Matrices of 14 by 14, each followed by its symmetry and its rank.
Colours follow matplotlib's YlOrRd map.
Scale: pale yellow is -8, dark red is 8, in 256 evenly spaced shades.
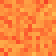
neither, full rank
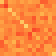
symmetric, full rank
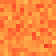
neither, full rank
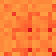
symmetric, rank three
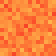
symmetric, full rank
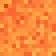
symmetric, full rank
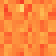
neither, rank two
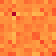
symmetric, rank three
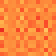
neither, rank two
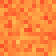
neither, full rank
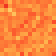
symmetric, full rank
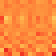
neither, rank two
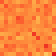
symmetric, rank three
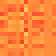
neither, rank two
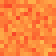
neither, full rank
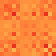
symmetric, rank three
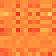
neither, rank two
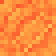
symmetric, full rank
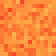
neither, full rank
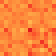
symmetric, rank three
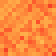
symmetric, full rank
